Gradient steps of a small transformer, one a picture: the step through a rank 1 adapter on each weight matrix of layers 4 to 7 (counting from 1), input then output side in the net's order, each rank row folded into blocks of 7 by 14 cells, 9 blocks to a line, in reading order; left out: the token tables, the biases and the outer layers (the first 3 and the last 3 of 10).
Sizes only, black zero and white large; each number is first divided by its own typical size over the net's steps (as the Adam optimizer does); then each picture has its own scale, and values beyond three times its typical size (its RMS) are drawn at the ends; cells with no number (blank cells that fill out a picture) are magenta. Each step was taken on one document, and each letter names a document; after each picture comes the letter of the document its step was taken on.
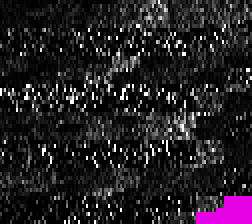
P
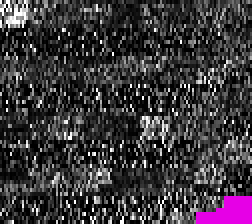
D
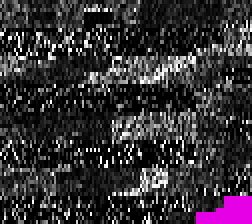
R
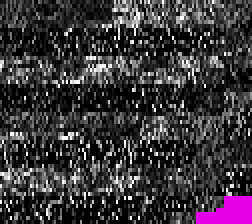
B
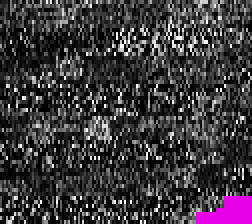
D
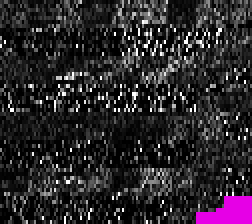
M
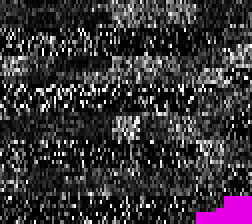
R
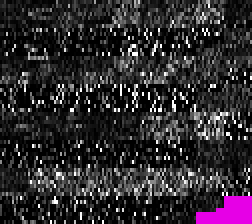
M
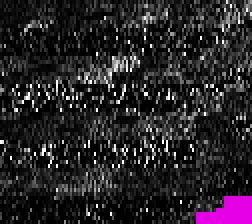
P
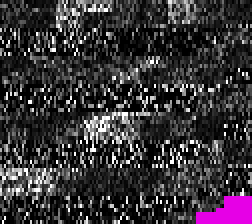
R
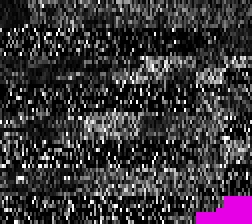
R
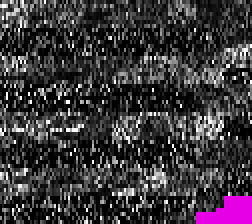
R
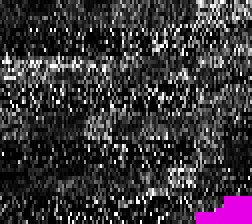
D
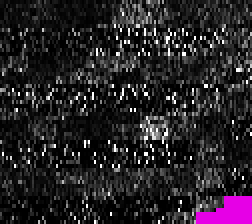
P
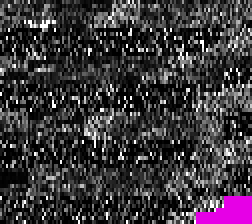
D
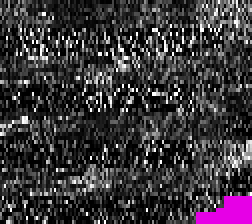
D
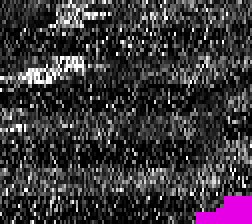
B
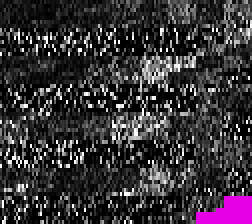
R
